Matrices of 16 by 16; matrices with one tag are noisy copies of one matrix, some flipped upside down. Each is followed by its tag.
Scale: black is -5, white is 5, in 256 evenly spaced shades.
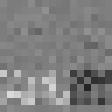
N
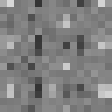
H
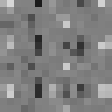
H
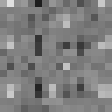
H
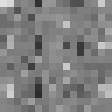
H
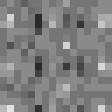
H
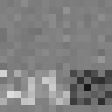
N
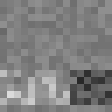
N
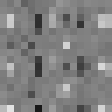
H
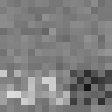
N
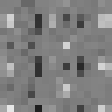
H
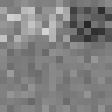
N
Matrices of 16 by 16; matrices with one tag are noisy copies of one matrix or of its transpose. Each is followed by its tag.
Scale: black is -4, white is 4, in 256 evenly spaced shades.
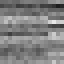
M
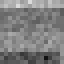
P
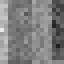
P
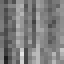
M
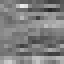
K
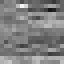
K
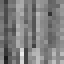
M
